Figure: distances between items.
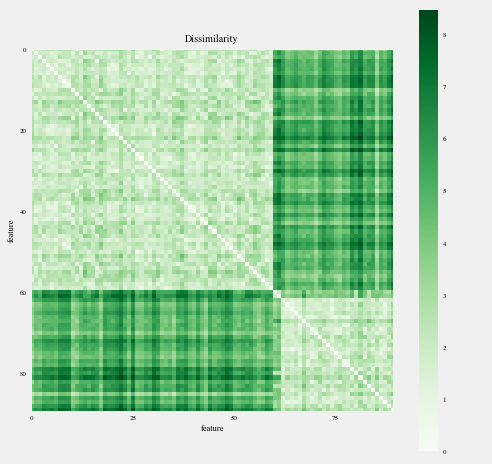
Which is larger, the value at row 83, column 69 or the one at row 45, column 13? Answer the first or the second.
the first
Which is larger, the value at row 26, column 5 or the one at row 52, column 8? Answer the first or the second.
the second
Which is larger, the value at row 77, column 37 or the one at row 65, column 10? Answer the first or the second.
the first
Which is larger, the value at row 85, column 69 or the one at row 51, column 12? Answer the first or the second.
the second
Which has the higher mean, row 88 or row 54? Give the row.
88
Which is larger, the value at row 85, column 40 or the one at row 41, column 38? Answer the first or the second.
the first
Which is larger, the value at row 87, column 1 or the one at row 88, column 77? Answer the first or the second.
the first
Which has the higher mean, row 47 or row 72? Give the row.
72
